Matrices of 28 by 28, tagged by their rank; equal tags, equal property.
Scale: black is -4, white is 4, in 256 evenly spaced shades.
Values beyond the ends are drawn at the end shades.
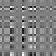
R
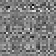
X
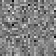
X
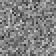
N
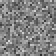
N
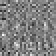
X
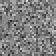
N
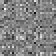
X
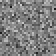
N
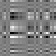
R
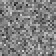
N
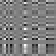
R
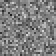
N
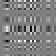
R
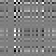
R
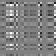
R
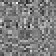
X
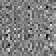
X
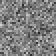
N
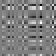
R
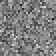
N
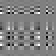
R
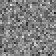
N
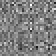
X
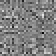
X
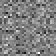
X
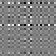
R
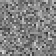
N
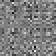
X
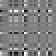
R
